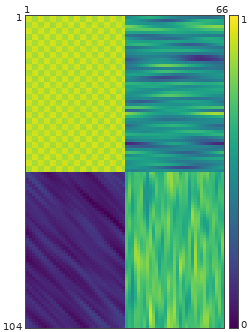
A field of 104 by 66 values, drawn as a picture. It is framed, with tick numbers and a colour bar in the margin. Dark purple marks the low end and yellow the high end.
The table splits into 2 rows of 2 panels. Panel 1,1: very high, checkered, faint in contrast. Panel 1,2: middling, streaked across, strong in contrast. Panel 2,1: very low, slanting down to the right, faint in contrast. Panel 2,2: high, streaked downward.
